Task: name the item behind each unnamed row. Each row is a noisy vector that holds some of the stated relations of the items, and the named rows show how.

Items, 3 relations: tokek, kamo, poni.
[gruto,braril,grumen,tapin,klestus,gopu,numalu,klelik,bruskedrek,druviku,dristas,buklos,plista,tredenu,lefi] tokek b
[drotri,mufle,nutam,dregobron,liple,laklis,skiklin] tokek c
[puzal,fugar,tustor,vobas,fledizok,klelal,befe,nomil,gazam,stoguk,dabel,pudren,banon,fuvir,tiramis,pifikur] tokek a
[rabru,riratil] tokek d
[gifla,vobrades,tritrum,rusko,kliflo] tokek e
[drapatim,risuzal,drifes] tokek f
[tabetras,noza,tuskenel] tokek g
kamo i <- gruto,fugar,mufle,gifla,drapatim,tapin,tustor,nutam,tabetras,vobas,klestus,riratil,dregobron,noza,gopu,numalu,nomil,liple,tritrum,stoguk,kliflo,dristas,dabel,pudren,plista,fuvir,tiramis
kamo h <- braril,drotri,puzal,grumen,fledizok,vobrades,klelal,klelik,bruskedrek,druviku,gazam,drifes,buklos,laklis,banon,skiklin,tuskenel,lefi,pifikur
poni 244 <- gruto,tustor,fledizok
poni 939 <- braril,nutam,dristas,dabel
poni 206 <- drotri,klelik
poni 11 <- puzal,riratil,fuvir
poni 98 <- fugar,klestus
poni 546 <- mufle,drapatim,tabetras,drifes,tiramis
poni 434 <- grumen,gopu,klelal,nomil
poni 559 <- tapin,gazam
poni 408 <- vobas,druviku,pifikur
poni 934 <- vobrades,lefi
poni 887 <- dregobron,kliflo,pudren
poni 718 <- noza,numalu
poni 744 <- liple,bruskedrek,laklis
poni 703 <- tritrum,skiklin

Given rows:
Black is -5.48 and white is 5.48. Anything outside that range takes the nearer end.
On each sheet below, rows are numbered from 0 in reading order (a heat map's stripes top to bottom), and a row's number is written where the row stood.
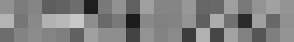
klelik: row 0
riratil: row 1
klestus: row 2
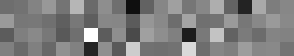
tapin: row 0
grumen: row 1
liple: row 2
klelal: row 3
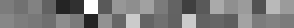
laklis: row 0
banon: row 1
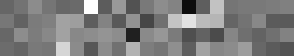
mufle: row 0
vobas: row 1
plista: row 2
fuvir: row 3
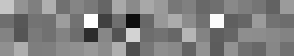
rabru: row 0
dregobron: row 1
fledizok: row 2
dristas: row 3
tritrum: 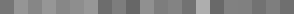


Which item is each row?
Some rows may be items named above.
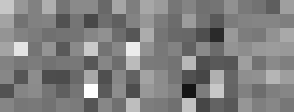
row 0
rabru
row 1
vobrades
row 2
lefi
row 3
rusko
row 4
tuskenel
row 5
drotri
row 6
liple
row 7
tuskenel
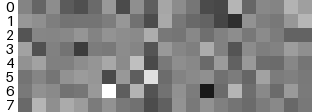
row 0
drotri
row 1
lefi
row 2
noza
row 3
druviku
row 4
dristas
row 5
befe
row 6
nutam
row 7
gifla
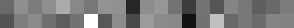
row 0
plista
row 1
liple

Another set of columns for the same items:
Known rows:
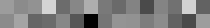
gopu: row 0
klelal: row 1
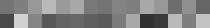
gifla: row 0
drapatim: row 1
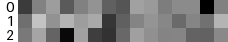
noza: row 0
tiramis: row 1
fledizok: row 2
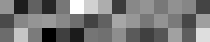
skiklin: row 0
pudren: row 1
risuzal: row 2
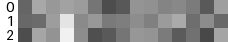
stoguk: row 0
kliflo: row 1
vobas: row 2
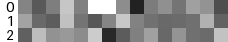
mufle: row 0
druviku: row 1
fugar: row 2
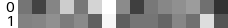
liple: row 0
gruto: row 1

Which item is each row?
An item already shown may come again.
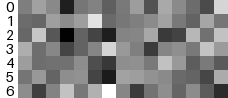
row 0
befe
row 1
tritrum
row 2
drifes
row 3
tredenu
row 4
vobrades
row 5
pifikur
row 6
nutam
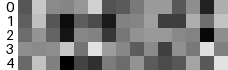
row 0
tabetras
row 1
drifes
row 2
tuskenel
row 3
klestus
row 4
risuzal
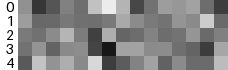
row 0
laklis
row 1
bruskedrek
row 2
riratil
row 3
pifikur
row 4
fugar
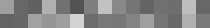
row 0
druviku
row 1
tritrum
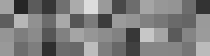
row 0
drotri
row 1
tustor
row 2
rusko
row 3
rabru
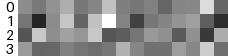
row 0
plista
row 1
dregobron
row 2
tabetras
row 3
bruskedrek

